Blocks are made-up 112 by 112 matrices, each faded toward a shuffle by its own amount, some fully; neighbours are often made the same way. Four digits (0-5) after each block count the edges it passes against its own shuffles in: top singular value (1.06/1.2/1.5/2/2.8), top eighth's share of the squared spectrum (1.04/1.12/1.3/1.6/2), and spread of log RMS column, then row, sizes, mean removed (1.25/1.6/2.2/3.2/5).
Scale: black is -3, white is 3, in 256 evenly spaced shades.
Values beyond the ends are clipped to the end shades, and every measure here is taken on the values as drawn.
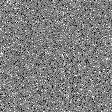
0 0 0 0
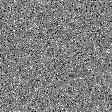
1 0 0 0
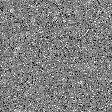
2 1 0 0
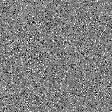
3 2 1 1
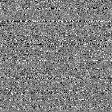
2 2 0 4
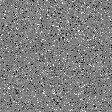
3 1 0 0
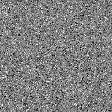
3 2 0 1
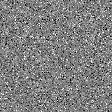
3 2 0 0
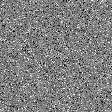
2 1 0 0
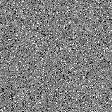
3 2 0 0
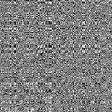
5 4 3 3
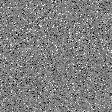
1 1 0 0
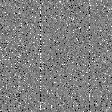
4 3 2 0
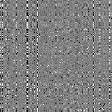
5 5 4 2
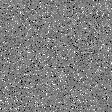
0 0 0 0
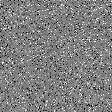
3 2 0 0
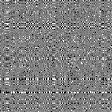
5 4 3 4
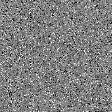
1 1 2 0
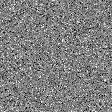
0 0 0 0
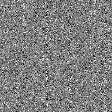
1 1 3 0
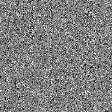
1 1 3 0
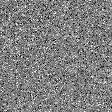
0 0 0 0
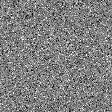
0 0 1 0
